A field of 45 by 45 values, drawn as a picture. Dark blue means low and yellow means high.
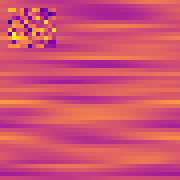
The top left is the roughest part. An odd patch, rougher than its surroundings, sits in the top left. A few values lie far out on both sides of the bulk. The grain runs across in streaks. No overall slope runs across the table.
